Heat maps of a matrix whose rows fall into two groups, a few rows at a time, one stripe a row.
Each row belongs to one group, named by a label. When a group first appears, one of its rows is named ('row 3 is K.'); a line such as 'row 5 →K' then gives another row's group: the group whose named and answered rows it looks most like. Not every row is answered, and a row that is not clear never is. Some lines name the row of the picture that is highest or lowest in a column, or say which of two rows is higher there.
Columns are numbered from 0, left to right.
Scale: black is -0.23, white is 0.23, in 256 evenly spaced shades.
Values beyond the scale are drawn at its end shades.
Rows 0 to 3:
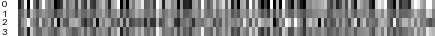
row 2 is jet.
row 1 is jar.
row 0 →jar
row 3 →jar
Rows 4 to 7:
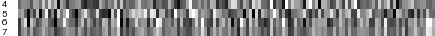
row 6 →jar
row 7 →jar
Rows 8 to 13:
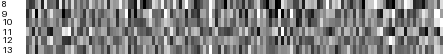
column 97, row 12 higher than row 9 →Yes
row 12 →jar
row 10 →jar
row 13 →jar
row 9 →jar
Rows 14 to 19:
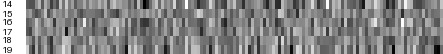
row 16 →jet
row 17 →jet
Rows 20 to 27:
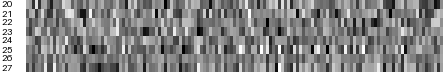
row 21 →jar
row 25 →jet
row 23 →jet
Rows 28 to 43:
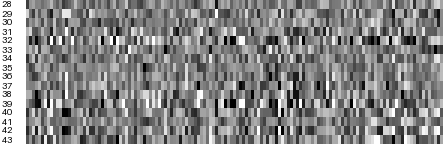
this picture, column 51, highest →40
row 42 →jar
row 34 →jar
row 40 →jar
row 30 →jet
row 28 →jar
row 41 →jet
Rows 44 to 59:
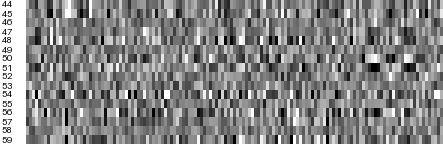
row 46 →jet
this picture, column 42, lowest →56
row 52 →jar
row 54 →jar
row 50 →jet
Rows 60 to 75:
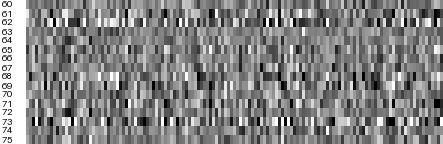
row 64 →jar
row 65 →jar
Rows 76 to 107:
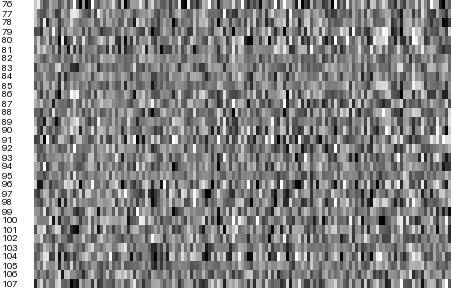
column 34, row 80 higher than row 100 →No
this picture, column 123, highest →95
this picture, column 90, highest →93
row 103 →jet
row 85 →jet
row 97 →jet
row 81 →jet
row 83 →jar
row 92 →jet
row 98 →jet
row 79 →jet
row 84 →jet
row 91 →jar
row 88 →jet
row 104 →jet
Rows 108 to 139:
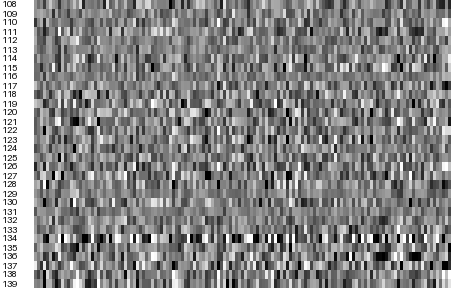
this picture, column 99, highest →124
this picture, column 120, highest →136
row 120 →jet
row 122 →jar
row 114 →jar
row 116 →jar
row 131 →jar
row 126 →jar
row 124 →jet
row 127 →jet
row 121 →jar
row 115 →jet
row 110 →jar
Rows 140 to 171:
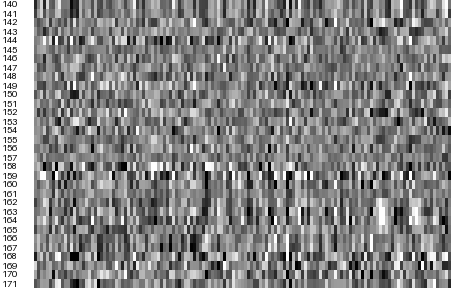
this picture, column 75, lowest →158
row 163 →jet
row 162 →jet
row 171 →jar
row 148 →jet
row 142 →jet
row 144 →jet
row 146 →jar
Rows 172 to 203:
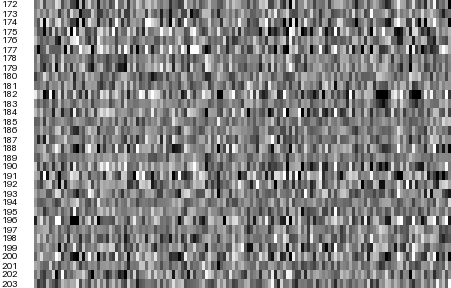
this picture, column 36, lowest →175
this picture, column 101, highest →174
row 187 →jar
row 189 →jet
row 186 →jar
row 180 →jet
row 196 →jar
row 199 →jet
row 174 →jar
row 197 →jet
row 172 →jar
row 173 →jet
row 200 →jar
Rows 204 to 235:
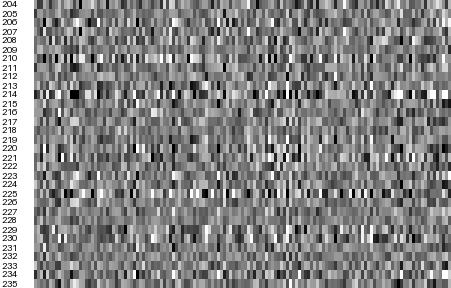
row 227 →jar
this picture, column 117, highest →221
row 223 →jar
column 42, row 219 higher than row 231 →No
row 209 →jar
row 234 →jar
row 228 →jar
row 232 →jar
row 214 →jar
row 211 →jar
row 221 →jet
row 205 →jar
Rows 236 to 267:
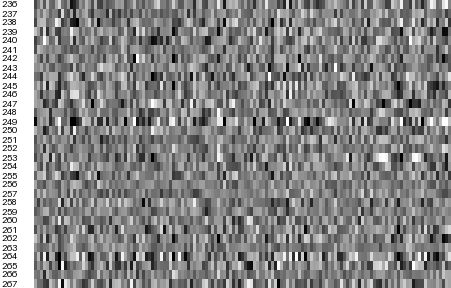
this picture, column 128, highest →264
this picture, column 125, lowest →247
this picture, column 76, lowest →249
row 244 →jet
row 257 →jet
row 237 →jet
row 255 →jar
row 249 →jar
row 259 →jet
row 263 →jet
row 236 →jar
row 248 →jet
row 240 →jet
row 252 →jar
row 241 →jar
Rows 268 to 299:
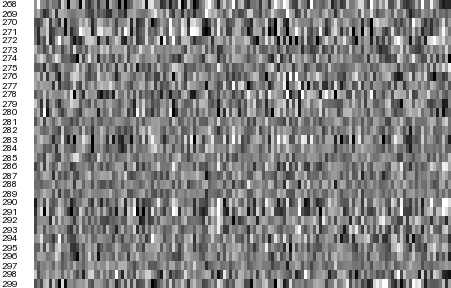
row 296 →jar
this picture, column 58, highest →268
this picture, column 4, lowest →280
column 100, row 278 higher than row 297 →No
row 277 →jet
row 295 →jar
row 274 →jar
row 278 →jet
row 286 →jar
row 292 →jet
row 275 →jar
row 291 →jar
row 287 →jet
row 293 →jar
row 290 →jar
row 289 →jet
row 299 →jet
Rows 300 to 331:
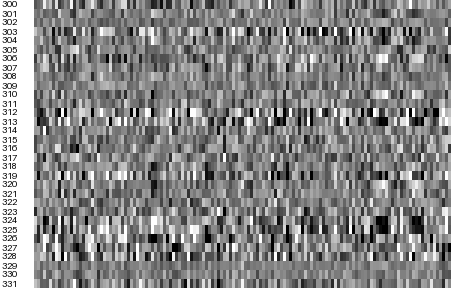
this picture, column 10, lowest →312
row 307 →jet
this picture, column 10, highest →328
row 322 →jet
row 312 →jet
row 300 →jet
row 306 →jet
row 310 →jet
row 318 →jet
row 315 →jar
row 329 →jet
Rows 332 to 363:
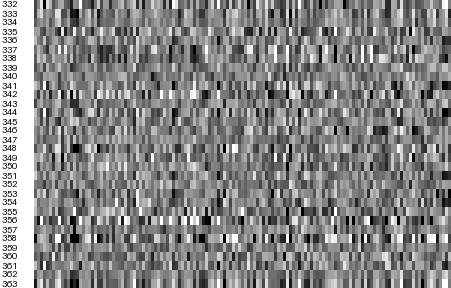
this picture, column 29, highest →355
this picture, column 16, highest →335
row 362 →jar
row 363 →jar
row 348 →jar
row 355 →jet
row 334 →jar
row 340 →jet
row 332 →jar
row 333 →jar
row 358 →jar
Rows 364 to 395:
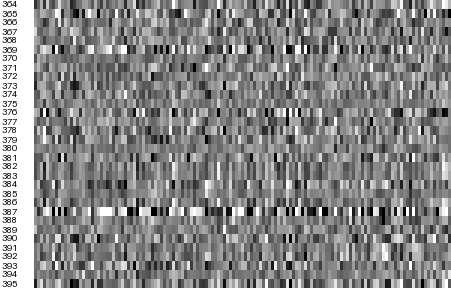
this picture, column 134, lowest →387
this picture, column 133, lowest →376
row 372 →jet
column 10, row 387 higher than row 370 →No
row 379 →jet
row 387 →jet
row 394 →jar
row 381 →jet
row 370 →jar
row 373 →jar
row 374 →jet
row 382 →jar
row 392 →jet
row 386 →jar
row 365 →jar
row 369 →jet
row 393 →jet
